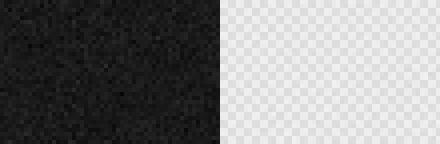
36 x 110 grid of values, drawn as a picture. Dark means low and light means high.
The table splits into one row of 2 panels. Panel 1,1: very low, fine-grained, faint in contrast. Panel 1,2: very high, checkered, faint in contrast.
